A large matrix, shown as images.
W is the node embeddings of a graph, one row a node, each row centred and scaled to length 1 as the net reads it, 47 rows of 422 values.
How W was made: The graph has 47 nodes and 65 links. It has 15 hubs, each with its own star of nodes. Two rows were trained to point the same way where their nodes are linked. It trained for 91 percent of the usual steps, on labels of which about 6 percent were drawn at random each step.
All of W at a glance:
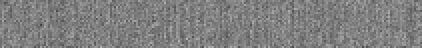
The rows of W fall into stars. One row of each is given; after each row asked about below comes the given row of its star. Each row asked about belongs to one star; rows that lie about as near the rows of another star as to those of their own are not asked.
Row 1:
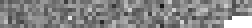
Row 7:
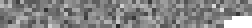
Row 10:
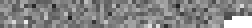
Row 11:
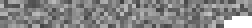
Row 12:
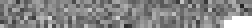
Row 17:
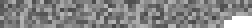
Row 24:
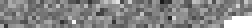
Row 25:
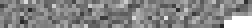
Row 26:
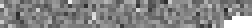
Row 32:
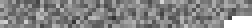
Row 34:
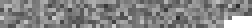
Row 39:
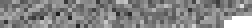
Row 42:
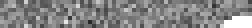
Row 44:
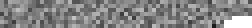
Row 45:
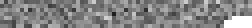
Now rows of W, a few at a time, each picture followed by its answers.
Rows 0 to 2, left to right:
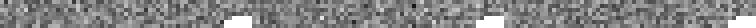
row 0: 10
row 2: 1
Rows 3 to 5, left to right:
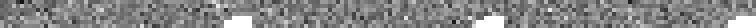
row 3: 25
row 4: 26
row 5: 17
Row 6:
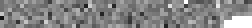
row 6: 25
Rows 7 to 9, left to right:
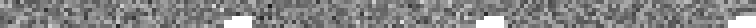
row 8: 44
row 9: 25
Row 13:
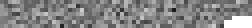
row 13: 11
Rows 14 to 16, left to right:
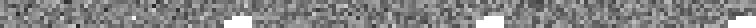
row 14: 11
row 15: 39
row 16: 10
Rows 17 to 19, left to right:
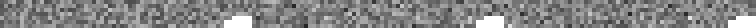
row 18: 11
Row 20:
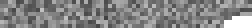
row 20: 42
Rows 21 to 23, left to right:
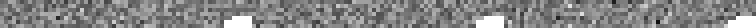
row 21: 42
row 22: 24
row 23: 17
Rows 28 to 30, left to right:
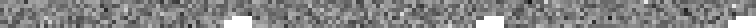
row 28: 34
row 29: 32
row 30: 10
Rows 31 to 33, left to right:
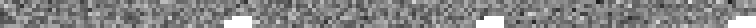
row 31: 7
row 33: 12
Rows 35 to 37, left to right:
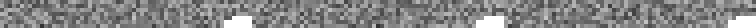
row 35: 26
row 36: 12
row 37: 44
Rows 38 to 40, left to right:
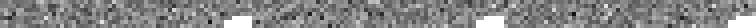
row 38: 42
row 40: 12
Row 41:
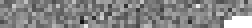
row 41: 45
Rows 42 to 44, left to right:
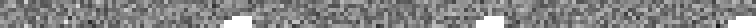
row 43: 45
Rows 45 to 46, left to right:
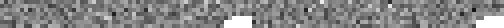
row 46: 17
